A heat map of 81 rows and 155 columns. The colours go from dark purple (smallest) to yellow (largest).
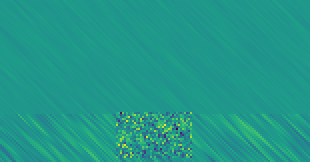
Odd patch: rougher, in the bottom middle. Roughest part: bottom middle. Slope: none. Seam: horizontal, 70% of the way down, the top part calmer.
